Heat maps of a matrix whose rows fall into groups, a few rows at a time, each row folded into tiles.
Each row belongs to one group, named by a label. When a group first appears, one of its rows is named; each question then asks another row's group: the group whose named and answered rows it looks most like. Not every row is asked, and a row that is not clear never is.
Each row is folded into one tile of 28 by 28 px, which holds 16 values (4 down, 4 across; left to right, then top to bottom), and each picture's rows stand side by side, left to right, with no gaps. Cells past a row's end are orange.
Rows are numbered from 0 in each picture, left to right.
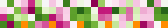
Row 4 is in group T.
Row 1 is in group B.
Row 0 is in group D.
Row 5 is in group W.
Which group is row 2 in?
W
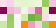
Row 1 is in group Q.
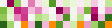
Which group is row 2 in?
D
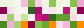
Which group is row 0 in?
D
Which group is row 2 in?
Q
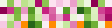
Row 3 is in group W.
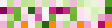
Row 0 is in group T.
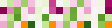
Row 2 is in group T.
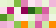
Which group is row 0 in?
Q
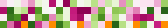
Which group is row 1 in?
B
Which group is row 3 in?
T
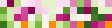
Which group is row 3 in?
B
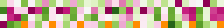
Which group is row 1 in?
T
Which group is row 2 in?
T
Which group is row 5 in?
T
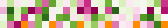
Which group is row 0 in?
B
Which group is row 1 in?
T
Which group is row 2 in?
Q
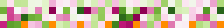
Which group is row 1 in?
Q
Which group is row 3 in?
T
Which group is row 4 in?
B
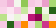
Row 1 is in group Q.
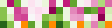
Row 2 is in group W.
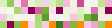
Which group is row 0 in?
D
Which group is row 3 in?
Q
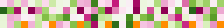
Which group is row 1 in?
T
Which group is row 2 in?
Q
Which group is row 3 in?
D
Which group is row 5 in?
Q
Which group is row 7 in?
T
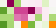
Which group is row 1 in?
D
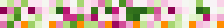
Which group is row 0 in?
T
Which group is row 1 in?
D
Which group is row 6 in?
D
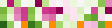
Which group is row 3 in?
Q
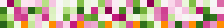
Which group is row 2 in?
B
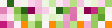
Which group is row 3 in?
T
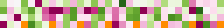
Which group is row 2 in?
T
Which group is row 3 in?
T
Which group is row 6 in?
Q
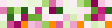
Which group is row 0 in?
B
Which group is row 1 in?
Q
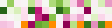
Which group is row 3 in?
D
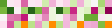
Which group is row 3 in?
Q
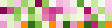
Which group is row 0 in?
T
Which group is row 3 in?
D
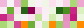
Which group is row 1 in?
D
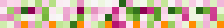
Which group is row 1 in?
T
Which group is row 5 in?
T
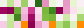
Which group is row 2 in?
D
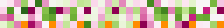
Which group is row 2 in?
T
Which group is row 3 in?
D
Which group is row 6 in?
B
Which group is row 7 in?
Q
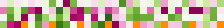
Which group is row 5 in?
Q
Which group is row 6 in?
Q
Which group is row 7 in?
T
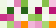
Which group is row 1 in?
Q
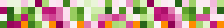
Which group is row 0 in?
B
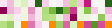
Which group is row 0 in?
D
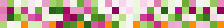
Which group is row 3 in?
B
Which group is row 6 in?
Q
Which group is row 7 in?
Q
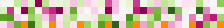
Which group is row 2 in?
T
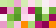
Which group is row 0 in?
T
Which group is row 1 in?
B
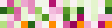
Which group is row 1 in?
B
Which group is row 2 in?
B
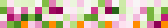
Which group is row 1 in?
Q
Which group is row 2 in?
D
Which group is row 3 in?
Q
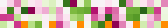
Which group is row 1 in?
D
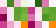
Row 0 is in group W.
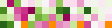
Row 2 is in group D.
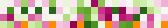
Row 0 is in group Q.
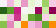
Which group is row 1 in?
Q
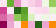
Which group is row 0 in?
W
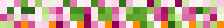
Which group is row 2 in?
W
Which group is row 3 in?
W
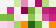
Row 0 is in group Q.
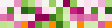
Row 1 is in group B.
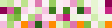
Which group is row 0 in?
T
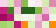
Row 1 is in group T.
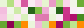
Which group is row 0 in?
D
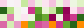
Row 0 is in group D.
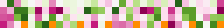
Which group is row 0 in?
W
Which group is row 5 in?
T
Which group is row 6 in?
W
